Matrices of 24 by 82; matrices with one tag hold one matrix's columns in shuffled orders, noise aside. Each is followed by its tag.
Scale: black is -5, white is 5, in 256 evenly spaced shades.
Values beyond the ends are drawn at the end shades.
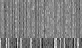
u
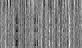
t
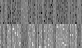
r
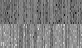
r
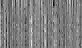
t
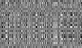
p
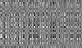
p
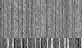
u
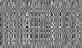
p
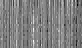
t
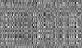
p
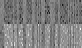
r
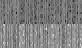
r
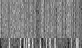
u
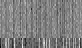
u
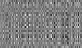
p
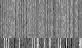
u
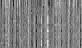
t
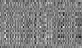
p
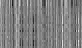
t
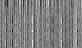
t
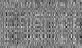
p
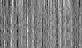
t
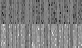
r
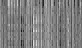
t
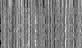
t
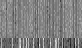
u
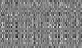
p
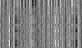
t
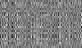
p
